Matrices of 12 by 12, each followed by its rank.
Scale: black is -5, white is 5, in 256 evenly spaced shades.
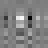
one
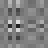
one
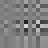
one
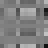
one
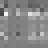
two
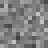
full rank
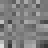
two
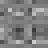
two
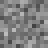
full rank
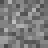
full rank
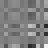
one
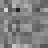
two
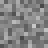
full rank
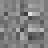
two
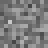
full rank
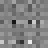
two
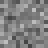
full rank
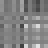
one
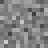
full rank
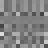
two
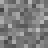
full rank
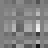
one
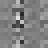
two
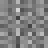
two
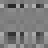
one
